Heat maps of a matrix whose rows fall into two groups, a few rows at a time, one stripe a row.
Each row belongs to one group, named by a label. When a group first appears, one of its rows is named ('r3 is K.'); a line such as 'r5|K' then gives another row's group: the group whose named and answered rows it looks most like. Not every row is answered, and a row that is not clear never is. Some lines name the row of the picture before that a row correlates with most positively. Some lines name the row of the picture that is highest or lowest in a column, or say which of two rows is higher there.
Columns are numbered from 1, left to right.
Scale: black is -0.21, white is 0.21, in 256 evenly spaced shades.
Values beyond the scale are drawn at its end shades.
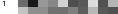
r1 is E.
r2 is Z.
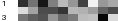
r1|E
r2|Z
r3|E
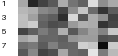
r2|Z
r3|Z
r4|Z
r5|E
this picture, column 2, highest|4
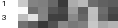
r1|Z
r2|Z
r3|Z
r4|E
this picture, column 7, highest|1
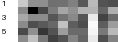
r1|Z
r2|E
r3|Z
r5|E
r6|Z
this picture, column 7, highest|2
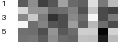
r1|E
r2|Z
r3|Z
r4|Z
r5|E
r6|E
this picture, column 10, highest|5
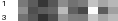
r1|E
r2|E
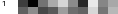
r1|E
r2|E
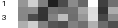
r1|Z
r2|E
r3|E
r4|Z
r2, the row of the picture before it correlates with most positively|2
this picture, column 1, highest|4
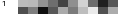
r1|Z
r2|E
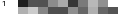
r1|E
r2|Z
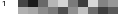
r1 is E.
